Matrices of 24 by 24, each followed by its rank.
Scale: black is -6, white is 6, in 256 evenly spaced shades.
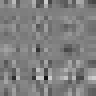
two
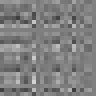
two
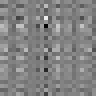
two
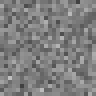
full rank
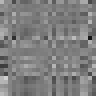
two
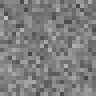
full rank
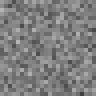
full rank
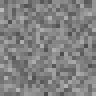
full rank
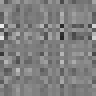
two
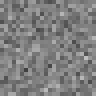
full rank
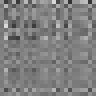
two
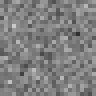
full rank
